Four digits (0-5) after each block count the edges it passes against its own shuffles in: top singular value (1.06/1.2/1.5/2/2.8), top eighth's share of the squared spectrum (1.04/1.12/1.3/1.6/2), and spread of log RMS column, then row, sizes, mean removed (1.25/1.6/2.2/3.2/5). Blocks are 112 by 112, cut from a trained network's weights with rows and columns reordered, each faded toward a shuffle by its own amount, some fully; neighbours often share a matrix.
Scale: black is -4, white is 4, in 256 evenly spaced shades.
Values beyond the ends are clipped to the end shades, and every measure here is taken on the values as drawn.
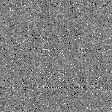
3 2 0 2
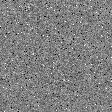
0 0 0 0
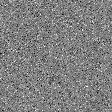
0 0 0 0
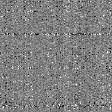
3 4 2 3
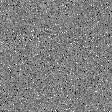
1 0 0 0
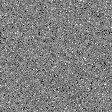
0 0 0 0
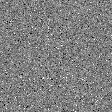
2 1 0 0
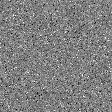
0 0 0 0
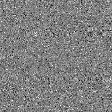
3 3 1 1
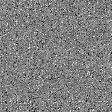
2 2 1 2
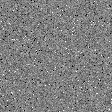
0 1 0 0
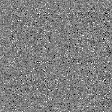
3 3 2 2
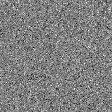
3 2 1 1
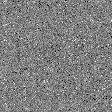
1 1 0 1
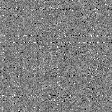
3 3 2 3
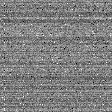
4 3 2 1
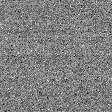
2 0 0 0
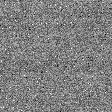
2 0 0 0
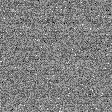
2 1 0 0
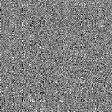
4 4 3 2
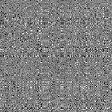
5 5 3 3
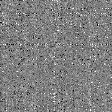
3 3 1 2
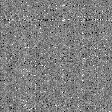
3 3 1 2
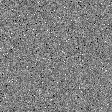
0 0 0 0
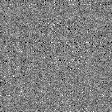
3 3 1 2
